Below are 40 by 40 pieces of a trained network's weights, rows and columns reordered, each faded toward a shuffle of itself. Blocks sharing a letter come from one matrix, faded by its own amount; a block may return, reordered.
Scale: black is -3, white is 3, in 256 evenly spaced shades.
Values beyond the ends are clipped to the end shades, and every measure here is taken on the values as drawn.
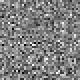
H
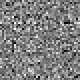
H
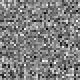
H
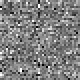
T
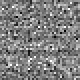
T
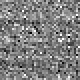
T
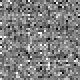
T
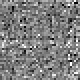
T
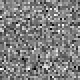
H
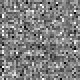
T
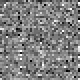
T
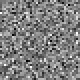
H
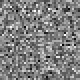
H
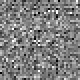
T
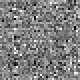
T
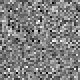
H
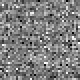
T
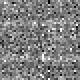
T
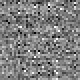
T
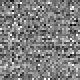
T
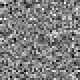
H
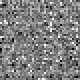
T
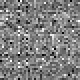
T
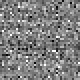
T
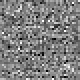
T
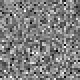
H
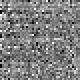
T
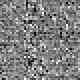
T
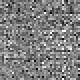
T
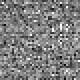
T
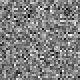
H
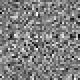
H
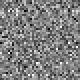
H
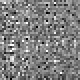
T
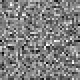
H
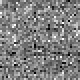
T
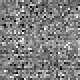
T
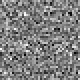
H
